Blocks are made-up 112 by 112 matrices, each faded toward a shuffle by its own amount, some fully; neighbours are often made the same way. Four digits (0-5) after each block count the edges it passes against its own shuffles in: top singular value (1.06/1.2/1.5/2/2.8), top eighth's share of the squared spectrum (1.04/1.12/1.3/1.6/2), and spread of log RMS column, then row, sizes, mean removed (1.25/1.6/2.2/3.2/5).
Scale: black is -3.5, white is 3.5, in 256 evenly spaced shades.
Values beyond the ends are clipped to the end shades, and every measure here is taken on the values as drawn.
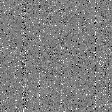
3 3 3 0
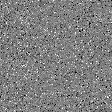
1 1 1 0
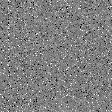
2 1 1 0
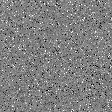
0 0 0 0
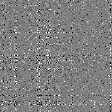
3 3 3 3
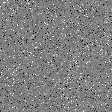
0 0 0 0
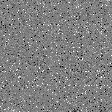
1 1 1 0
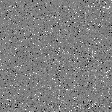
1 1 1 1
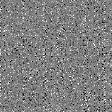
3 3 3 1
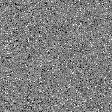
3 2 1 0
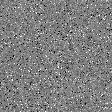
0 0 0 0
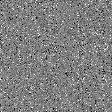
3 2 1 0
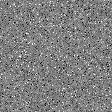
1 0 0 0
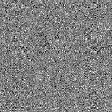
4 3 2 2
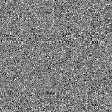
4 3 1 2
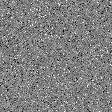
0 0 0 0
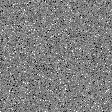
0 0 0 0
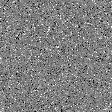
0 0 0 0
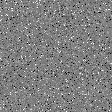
0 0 0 0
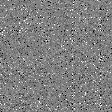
2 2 2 2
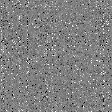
2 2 2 1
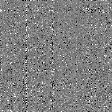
2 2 3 2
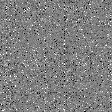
2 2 2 2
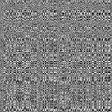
5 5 4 4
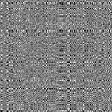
5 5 4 4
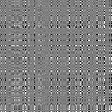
5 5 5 4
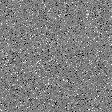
2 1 0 0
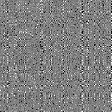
5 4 3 3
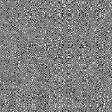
4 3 3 2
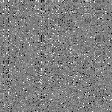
4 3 2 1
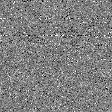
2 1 0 2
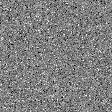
0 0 0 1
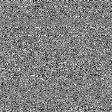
1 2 0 4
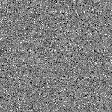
3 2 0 1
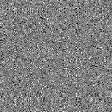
4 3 2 2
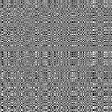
5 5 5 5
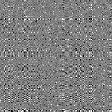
5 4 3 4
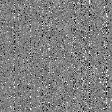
2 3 3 0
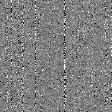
3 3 3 0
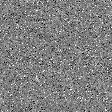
0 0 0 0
